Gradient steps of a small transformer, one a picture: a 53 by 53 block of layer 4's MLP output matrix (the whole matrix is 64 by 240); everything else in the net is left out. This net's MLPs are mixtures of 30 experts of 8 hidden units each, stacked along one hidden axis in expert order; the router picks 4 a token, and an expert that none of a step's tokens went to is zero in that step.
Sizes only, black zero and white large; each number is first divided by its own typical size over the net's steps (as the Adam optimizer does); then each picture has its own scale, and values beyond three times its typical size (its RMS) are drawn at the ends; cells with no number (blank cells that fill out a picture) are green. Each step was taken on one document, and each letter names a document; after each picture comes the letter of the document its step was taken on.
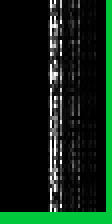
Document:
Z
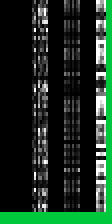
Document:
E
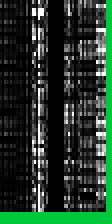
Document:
E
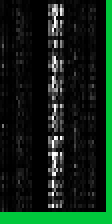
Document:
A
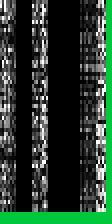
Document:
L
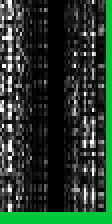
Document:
A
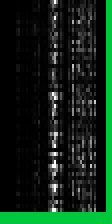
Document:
Z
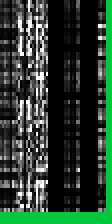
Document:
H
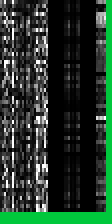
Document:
H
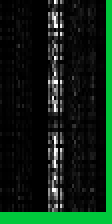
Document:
A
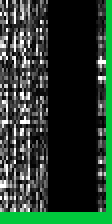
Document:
H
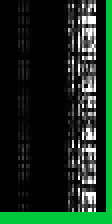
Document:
Z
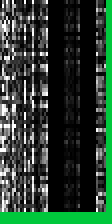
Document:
L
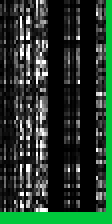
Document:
H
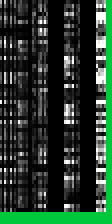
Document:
E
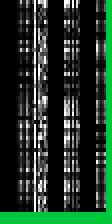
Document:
E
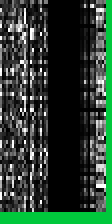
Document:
L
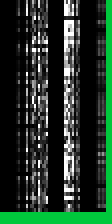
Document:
E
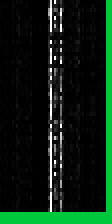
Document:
A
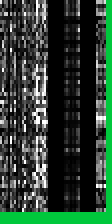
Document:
H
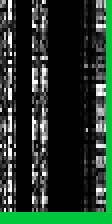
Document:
L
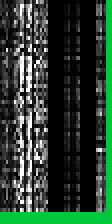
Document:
H
